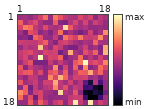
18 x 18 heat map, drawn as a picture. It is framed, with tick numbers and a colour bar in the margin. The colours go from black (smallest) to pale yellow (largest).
An odd patch, lower than its surroundings, sits in the bottom right. A few values lie far out on both sides of the bulk. Neither half mirrors the other. The ninth with the lowest average is the bottom right.
